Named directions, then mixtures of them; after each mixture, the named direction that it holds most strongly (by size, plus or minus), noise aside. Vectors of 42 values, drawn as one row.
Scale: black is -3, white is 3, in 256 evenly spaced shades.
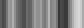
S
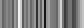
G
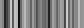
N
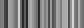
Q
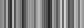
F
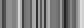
G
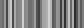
F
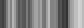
S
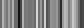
G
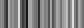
Q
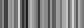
Q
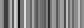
N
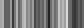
S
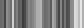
S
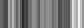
S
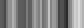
S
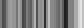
S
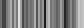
G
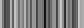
N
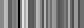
Q
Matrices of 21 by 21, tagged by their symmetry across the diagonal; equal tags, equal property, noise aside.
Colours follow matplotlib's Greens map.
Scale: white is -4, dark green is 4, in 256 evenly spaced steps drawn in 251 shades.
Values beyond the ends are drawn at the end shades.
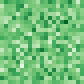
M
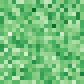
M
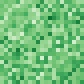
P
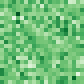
M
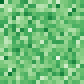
P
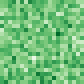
M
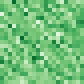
M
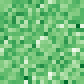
P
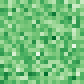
M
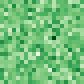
M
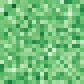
P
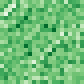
P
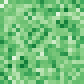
P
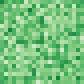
P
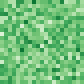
M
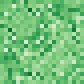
P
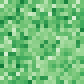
P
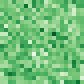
M
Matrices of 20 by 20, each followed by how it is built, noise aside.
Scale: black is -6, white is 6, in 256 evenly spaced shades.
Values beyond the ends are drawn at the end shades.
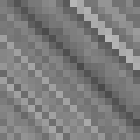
Toeplitz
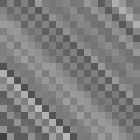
Toeplitz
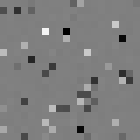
sparse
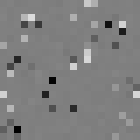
sparse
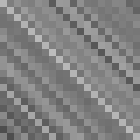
Toeplitz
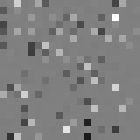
sparse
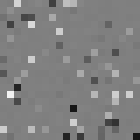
sparse
